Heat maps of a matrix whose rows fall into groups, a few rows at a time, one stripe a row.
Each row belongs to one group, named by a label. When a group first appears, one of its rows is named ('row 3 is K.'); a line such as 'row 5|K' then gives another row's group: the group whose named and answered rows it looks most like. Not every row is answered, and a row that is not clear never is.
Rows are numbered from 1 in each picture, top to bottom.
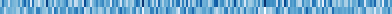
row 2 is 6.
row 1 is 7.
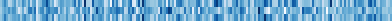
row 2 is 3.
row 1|7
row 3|7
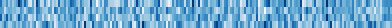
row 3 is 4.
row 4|7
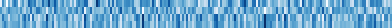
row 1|3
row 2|6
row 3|7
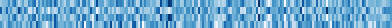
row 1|3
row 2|4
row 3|3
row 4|6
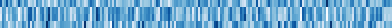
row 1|4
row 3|3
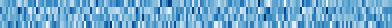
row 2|4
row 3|7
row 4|6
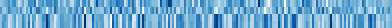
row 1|3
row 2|6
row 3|7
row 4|7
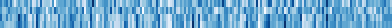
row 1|4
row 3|4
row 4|4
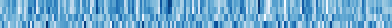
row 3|6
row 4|7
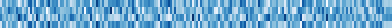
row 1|3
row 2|6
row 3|4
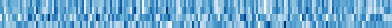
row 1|6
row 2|6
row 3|3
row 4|4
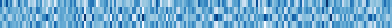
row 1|4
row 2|6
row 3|7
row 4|6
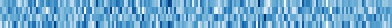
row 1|3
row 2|6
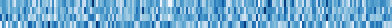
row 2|7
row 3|4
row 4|3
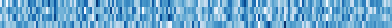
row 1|3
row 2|6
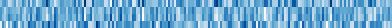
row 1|7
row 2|6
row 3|6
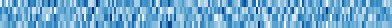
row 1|3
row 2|4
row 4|3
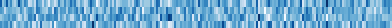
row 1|4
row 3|3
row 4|4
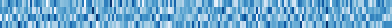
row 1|6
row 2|4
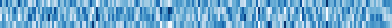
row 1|4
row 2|3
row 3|3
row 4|4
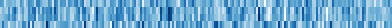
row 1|6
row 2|3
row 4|7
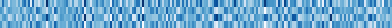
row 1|7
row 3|7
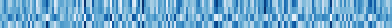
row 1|7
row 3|6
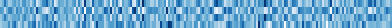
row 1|7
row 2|6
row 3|7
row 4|3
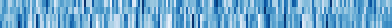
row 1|7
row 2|7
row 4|4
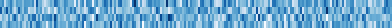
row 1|6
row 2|4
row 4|6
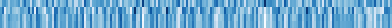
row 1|7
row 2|6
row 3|6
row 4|6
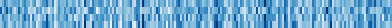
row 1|7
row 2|4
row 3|7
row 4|7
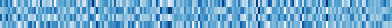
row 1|4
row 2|3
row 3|4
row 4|3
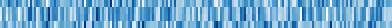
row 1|6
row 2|3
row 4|7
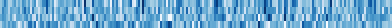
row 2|7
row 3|4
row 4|3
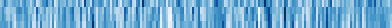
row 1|7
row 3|4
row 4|4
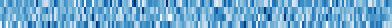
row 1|6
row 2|7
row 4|3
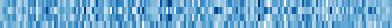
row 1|3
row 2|7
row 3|3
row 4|6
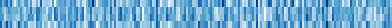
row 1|4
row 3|6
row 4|4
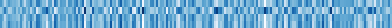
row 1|6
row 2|7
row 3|6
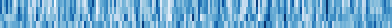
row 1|4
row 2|4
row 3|4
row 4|7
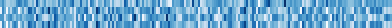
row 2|3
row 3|6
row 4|3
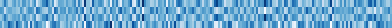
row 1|7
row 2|6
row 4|6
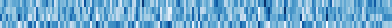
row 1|7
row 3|4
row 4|3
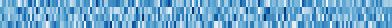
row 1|3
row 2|4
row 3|7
